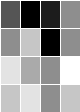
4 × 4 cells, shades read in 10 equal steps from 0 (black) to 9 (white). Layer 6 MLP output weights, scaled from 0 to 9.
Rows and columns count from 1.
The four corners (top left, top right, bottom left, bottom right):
3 5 7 7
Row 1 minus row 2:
-2 -7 1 0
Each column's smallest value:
3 0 0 5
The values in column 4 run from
5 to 9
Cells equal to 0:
2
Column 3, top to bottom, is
1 0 5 5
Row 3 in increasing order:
5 6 8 9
